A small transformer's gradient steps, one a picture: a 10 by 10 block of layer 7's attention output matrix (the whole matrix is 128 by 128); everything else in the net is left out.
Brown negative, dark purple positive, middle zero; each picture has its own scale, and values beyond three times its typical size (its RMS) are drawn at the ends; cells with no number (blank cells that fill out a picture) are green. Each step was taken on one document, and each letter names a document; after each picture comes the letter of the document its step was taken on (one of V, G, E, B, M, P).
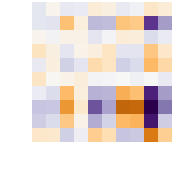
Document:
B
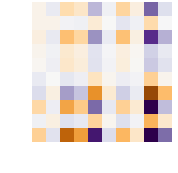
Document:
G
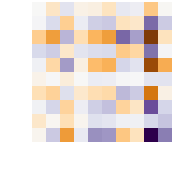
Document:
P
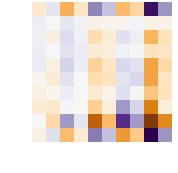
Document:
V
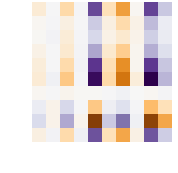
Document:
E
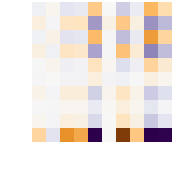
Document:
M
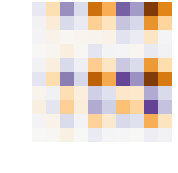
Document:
V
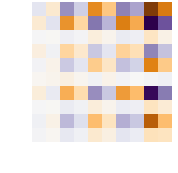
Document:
B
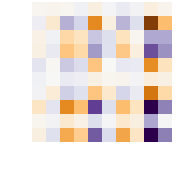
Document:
G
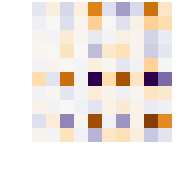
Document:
E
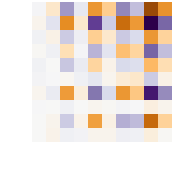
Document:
B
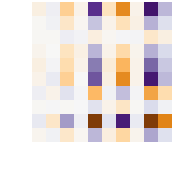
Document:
E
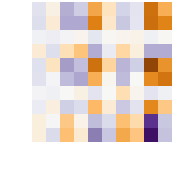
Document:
V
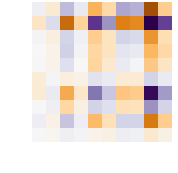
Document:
B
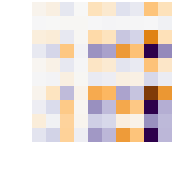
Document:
P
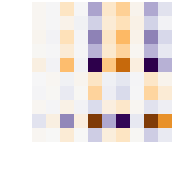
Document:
E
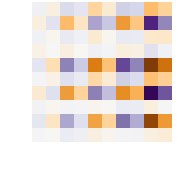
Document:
B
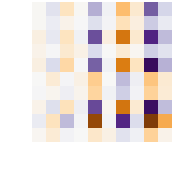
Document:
E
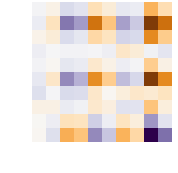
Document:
G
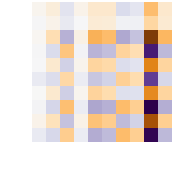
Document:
P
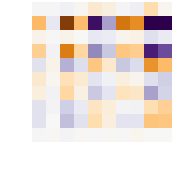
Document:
B
